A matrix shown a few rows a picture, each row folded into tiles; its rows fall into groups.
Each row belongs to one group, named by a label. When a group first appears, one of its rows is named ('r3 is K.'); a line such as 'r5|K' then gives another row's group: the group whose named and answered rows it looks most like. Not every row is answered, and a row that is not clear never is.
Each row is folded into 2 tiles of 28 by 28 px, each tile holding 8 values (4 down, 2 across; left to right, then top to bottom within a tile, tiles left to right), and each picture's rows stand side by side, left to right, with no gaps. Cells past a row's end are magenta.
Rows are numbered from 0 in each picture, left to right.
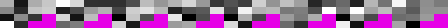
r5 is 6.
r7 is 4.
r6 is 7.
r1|6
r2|7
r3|6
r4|7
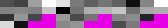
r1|6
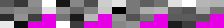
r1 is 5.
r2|6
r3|4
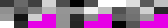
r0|5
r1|5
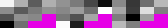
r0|4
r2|5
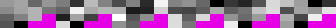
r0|4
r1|7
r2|5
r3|6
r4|5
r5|6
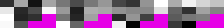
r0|5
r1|5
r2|7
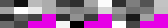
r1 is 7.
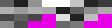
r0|7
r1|6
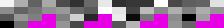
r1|7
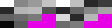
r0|4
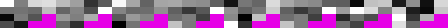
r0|4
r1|6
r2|4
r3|6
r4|5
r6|7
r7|5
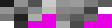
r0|5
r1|6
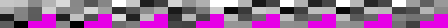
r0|4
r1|4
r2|6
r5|6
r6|6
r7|4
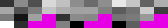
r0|5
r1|4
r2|4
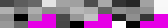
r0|5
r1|4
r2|7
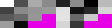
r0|4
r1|5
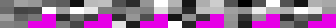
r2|7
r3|7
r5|7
